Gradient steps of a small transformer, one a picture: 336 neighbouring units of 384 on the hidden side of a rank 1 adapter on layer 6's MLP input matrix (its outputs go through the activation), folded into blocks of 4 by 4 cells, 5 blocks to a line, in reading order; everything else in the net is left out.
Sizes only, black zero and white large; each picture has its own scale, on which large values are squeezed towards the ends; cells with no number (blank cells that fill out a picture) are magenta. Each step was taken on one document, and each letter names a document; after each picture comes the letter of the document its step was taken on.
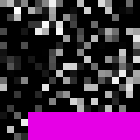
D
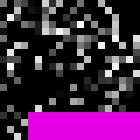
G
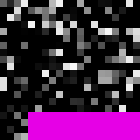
D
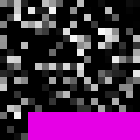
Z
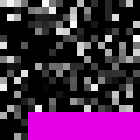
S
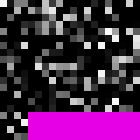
S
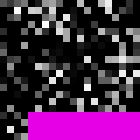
D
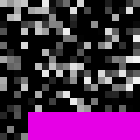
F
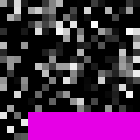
D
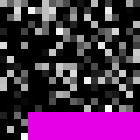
S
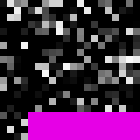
D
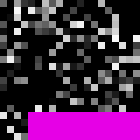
G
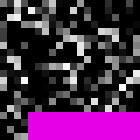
Z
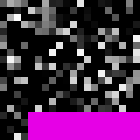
Z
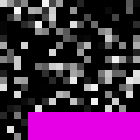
Z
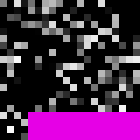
G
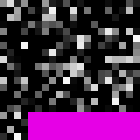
F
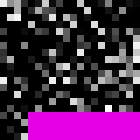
D
